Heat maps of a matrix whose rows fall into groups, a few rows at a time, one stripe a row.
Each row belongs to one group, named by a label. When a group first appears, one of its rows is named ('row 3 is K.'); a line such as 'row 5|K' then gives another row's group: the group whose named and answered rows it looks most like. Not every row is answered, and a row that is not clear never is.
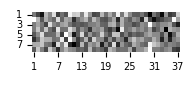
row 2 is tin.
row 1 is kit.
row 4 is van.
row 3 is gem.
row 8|gem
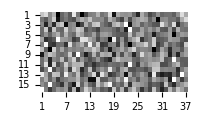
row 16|tin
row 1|tin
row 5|van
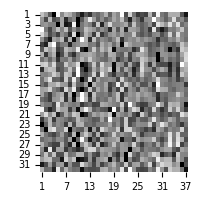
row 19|gem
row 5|tin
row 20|tin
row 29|van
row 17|kit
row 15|gem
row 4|tin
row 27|tin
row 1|gem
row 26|kit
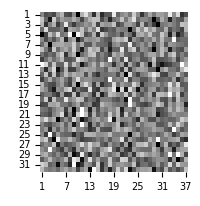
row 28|van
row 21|kit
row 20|kit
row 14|kit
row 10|kit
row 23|kit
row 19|gem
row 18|van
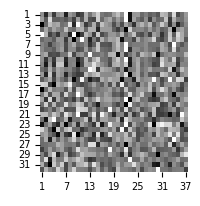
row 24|gem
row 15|gem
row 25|tin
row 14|kit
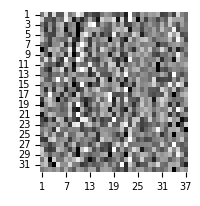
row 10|van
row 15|kit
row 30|van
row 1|van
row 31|gem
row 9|kit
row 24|gem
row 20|kit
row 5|tin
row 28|tin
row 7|kit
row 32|van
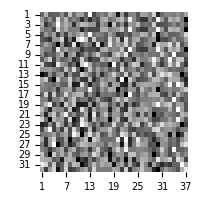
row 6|kit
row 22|kit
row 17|van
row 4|gem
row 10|kit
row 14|gem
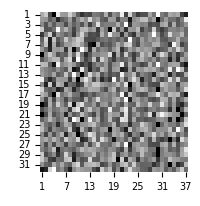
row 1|gem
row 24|kit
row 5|kit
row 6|van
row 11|gem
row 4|tin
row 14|tin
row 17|gem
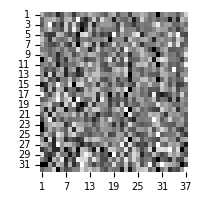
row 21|van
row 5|tin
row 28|tin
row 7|tin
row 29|tin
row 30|kit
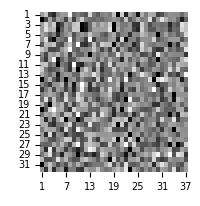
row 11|tin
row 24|van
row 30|tin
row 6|gem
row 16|kit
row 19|kit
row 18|van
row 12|tin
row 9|gem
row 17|van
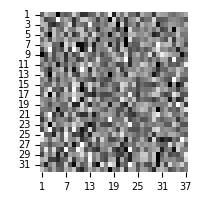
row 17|van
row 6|van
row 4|van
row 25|gem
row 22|kit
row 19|kit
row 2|tin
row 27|kit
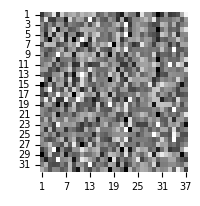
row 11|kit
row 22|van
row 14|kit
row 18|van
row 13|kit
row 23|gem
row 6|kit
